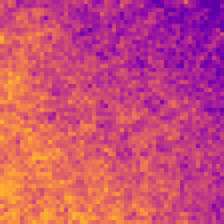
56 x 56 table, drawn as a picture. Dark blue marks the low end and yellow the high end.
Slope: up to the bottom left. Ninth with the highest average: bottom left. Histogram: bell-shaped. Mirror symmetry: none. Ninth with the lowest average: top right. Stripes: none.
